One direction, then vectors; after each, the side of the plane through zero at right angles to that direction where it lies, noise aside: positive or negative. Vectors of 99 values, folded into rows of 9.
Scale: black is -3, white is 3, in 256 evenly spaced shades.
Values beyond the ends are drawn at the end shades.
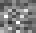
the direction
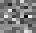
positive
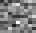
positive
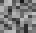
negative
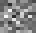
positive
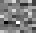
positive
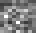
positive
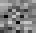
negative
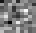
positive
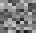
negative
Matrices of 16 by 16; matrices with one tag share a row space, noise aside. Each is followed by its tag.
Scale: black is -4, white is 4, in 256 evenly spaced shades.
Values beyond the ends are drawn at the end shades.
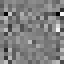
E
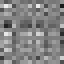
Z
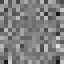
E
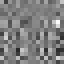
E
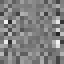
E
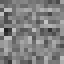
Z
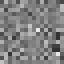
E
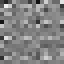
Z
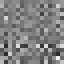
E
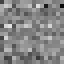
Z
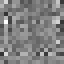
E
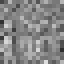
Z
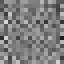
E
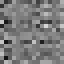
Z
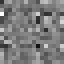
Z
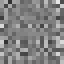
E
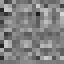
Z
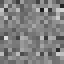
E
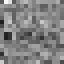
Z
